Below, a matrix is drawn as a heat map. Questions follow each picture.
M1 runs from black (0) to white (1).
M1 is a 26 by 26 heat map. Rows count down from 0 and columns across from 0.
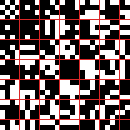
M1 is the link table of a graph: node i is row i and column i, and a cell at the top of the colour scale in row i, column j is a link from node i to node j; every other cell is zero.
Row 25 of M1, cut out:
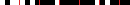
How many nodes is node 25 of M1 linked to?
8
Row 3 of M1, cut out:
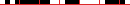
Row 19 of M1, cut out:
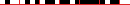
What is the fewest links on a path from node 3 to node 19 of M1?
1
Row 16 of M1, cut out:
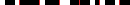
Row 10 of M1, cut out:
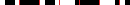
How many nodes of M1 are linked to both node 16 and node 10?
6
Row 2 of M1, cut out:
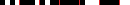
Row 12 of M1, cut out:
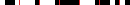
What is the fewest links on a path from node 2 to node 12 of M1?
2
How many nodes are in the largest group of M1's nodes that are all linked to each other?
5
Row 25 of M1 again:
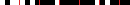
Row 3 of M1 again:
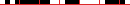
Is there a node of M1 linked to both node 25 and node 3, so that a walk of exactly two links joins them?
yes
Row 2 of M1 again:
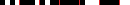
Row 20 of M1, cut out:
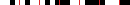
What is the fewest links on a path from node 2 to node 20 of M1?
2
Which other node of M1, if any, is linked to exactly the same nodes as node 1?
node 7
